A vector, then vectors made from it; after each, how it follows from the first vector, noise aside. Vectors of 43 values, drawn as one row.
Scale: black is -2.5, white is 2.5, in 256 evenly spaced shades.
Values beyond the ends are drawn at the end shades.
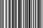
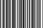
wrapped around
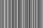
shrunk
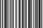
wrapped around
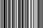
sign-scrambled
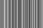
shrunk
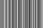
shrunk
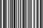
wrapped around
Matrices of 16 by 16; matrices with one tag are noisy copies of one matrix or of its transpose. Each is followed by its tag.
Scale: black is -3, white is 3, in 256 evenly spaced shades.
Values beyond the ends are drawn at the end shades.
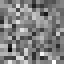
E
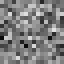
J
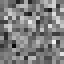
E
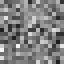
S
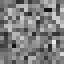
E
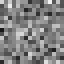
S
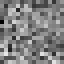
E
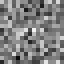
S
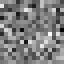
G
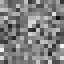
S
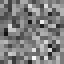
G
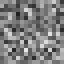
G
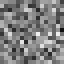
G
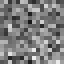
G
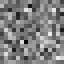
G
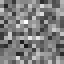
J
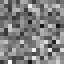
G
